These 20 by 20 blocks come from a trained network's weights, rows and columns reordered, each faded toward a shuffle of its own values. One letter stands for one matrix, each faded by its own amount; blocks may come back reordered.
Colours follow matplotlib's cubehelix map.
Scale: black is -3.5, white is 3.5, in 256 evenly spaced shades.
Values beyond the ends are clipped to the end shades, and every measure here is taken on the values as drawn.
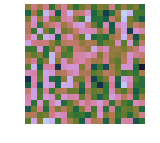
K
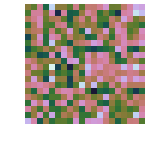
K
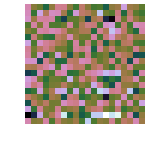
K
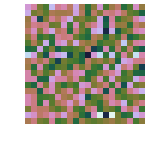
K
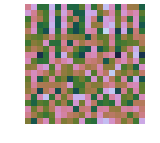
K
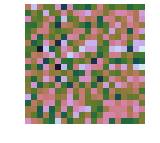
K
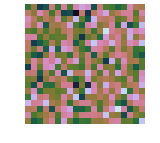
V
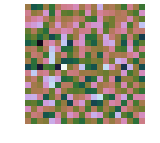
K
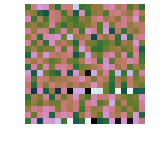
K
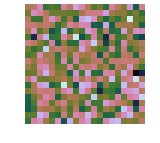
V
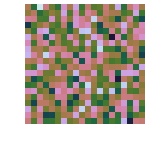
V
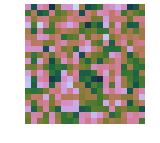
K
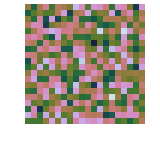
V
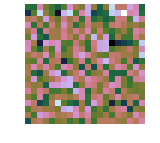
K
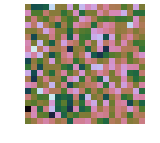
V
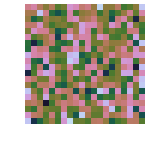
V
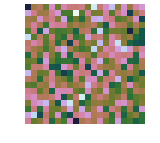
V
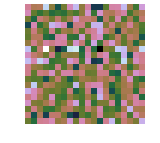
K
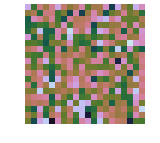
V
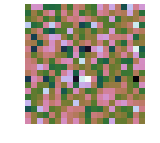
K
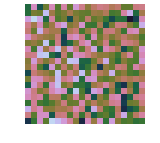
V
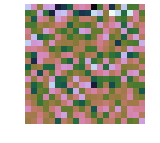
K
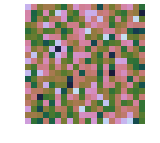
V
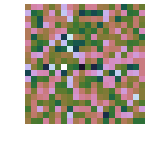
K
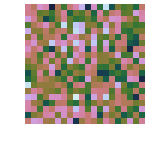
K
